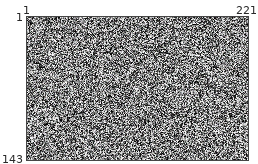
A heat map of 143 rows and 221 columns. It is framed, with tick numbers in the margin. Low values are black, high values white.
Odd rows or columns: none. Histogram: flat. Seam: none. Grain: fine. Stripes: none. Slope: none. Average level on the scale: 50%.
